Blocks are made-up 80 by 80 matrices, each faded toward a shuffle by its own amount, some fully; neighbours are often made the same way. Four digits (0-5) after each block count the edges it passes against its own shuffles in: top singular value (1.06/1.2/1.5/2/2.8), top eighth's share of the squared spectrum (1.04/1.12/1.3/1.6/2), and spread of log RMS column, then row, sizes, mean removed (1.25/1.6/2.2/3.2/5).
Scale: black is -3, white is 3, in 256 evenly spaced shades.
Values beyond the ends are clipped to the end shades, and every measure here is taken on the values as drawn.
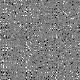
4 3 2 1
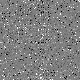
3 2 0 0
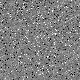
1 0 0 0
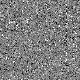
1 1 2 0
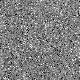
0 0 1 0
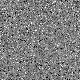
0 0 0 0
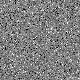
0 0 0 0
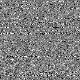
1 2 0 3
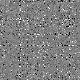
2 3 2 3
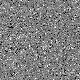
3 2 0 1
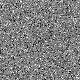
0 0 0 0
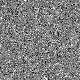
0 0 0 0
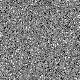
0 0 0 0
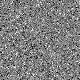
0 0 0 0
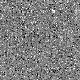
3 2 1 1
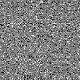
4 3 2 2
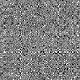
4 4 2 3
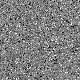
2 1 0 0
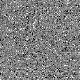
4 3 2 1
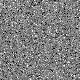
1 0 0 0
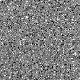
3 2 1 1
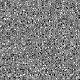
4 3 1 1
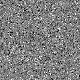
3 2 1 0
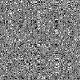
4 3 2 2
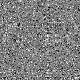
3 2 0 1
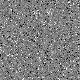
1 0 0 0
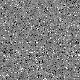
3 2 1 1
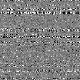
4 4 1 4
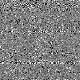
3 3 1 3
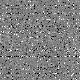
4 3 1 2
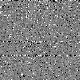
3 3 1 2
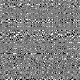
4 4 2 4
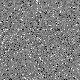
3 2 1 0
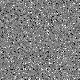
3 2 0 1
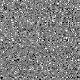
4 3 1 2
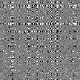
5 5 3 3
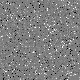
0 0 0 0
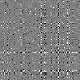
5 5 3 3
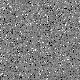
2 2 1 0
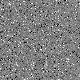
2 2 1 0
